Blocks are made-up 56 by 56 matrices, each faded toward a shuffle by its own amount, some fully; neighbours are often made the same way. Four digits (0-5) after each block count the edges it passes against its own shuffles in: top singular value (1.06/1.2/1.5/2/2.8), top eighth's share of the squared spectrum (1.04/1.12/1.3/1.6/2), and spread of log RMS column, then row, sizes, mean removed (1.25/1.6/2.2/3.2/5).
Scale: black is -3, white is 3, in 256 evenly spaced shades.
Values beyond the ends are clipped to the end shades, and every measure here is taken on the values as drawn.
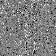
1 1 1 0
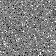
0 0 0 0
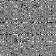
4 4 1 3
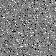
0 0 0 0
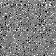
3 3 0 2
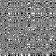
4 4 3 3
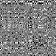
4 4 2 3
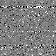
2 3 1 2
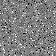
2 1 0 0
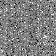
3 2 0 1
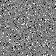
2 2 0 0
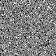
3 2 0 0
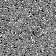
2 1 0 0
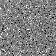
2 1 0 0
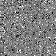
3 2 1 1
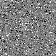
2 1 0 0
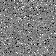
2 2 0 0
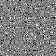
3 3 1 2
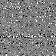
2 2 0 2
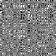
4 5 3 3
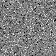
0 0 0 0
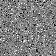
0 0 0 0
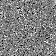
0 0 0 0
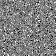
0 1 1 0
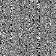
2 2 3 0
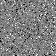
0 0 0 0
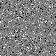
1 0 0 0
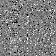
3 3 1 1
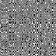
4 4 3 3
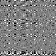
4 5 2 3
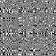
4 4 2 3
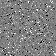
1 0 0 0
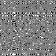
4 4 1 3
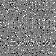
3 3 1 2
